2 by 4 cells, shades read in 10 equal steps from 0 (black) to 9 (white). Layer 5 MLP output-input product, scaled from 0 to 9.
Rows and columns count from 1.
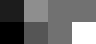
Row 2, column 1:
0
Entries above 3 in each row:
3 2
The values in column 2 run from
3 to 5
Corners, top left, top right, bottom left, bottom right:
1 4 0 9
